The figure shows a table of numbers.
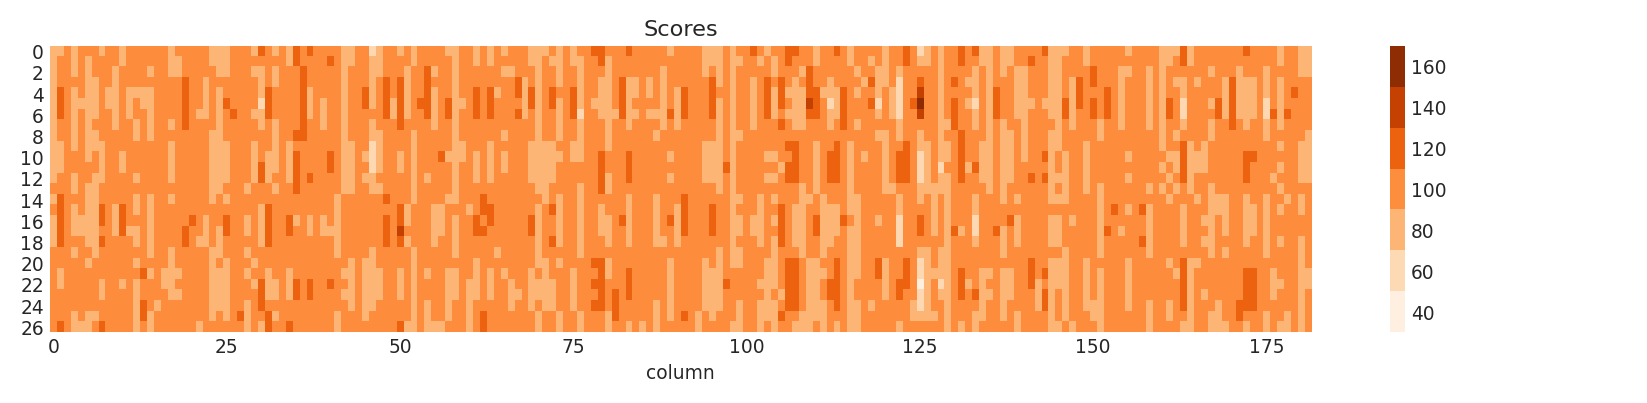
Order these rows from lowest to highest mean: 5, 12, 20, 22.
22, 12, 5, 20
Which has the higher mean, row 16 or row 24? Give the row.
16
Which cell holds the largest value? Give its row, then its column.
5, 125
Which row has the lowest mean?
10
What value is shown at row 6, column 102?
100
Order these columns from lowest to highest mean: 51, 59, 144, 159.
144, 51, 59, 159
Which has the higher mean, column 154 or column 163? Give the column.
163
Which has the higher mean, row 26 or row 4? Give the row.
4
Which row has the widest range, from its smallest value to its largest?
5
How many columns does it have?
182
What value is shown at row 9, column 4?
100
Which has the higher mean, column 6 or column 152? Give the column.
152
